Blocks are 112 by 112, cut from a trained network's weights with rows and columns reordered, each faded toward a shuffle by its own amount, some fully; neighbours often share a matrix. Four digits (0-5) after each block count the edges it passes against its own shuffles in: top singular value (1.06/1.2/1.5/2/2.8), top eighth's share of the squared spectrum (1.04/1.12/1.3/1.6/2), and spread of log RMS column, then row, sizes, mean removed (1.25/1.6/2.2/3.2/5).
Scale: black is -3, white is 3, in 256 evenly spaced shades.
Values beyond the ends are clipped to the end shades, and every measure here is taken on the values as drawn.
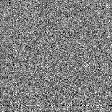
3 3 1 2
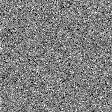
0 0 0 0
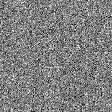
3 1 0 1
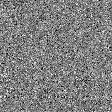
2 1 0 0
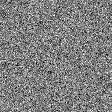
1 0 0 0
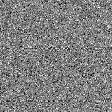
3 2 0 1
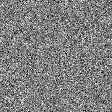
1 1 1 0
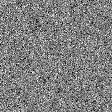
2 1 0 0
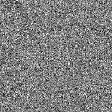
3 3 1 2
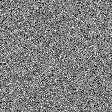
0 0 0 0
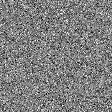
1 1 0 1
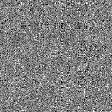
4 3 2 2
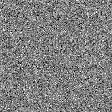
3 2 0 0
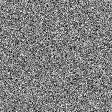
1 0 0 0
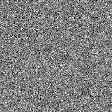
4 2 0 1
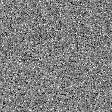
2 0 0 0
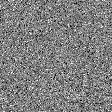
2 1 0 0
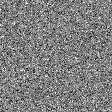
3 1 0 1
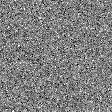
2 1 0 0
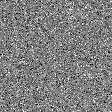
0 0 0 0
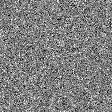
1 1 0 0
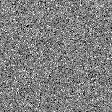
2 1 0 0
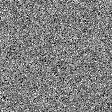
0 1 0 0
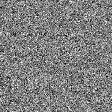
3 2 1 1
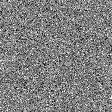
0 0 0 0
